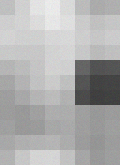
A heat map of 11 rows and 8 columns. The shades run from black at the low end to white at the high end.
The top middle is the ninth with the highest average. In the middle right lies a patch that is lower than the rest. The ninth with the lowest average is the middle right. The bottom right is the calmest part. On average the colour sits 70% of the way up the scale.
